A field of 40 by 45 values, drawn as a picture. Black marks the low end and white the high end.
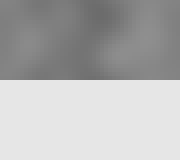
The table splits into 2 rows of 1 panel. Panel 1,1: middling, smooth, faint in contrast. Panel 2,1: very high, flat.
